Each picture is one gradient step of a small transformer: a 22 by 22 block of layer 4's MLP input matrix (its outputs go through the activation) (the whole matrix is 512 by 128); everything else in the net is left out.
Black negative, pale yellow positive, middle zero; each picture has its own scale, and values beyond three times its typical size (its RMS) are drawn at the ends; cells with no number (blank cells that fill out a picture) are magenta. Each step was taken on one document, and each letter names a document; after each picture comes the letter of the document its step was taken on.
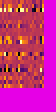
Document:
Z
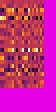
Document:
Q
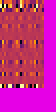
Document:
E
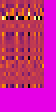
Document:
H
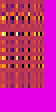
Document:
H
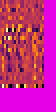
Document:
Z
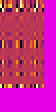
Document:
E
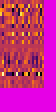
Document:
Q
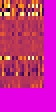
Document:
Q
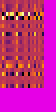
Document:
H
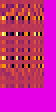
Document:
H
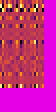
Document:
E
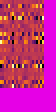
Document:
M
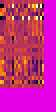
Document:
M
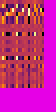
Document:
H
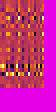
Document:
H
